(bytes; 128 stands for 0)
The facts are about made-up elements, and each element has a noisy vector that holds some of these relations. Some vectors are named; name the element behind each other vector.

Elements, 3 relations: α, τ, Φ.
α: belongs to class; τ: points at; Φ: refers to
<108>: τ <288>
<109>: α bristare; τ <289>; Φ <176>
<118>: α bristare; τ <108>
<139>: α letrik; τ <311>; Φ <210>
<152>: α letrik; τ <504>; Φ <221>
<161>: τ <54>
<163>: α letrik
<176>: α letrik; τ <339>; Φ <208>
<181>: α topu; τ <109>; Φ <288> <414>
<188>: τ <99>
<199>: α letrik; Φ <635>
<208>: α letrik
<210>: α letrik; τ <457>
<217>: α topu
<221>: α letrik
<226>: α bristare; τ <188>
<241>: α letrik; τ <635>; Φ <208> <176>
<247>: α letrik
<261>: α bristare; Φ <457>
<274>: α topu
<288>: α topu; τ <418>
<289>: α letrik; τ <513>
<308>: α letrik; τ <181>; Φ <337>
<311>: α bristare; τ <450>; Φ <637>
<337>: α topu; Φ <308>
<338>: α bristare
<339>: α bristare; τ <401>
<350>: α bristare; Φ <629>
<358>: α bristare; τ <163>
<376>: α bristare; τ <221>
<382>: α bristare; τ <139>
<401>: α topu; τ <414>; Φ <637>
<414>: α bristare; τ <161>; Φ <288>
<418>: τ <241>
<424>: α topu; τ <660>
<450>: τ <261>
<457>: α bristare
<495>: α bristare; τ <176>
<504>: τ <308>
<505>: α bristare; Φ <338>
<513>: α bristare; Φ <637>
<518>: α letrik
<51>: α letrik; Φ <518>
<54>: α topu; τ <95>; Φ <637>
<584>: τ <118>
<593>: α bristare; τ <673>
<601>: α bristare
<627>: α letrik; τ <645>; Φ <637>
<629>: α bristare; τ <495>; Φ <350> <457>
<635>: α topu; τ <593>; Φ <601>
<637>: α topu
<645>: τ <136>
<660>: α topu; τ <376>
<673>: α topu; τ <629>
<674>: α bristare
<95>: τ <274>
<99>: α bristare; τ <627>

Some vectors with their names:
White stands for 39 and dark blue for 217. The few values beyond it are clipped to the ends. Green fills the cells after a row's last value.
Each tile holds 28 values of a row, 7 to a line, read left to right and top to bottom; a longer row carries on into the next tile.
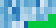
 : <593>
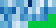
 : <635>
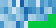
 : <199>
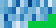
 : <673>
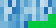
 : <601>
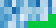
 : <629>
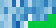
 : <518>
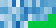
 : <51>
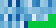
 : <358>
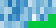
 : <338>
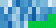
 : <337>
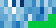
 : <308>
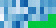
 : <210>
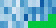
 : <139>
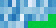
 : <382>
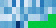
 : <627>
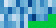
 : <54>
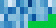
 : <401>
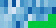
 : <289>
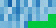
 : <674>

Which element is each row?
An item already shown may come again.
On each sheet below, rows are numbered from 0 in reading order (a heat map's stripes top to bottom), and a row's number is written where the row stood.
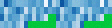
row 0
<109>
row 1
<109>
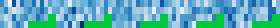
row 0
<152>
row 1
<414>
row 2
<118>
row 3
<208>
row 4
<288>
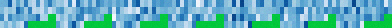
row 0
<376>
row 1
<51>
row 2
<210>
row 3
<382>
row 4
<358>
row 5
<513>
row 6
<637>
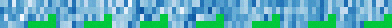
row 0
<311>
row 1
<350>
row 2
<221>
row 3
<163>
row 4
<584>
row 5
<504>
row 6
<601>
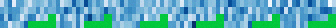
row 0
<261>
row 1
<54>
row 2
<505>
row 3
<414>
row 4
<109>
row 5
<181>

